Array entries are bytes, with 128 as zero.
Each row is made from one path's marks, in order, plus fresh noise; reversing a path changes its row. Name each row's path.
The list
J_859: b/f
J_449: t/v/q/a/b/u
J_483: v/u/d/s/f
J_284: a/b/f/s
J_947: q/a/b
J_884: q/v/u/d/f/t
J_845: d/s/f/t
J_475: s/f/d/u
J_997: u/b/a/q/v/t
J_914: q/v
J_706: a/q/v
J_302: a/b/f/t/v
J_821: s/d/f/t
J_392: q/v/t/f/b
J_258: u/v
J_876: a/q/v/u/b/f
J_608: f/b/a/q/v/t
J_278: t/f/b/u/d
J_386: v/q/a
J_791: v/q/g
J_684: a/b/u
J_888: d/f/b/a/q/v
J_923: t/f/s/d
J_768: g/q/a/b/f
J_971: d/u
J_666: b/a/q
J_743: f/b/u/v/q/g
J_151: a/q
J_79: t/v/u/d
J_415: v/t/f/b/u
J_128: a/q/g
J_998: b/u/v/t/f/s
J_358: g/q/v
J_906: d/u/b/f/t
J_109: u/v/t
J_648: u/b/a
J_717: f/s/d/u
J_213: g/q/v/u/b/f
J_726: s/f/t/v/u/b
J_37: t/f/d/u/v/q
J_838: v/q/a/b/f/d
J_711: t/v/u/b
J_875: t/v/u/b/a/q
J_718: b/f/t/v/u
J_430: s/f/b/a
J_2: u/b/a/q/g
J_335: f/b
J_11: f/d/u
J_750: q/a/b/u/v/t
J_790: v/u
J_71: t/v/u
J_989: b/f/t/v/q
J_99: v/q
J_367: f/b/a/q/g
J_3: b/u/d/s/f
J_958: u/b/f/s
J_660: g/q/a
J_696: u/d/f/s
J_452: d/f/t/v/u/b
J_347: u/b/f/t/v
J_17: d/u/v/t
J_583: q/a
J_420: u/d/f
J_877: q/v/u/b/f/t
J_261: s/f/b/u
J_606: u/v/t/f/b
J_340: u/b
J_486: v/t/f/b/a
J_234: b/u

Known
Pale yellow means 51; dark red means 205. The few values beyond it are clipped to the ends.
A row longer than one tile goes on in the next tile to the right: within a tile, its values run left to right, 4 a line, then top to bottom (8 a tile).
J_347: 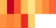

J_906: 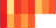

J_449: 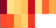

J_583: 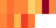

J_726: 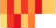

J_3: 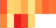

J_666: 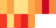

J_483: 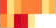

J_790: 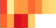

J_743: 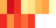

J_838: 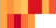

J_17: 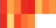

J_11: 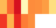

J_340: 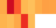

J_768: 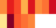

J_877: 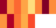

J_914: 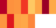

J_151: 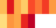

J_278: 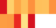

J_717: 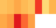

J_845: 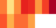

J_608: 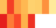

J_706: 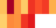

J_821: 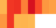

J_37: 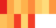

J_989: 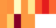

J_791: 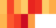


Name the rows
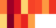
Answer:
J_213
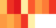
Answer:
J_420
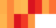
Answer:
J_386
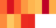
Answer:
J_284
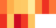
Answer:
J_998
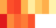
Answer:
J_335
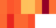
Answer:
J_750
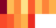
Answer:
J_711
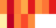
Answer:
J_660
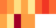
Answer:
J_859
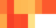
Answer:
J_606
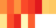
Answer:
J_430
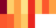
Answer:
J_875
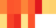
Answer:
J_261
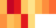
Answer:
J_958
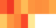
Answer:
J_258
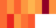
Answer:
J_947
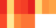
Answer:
J_971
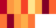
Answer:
J_392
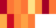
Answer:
J_884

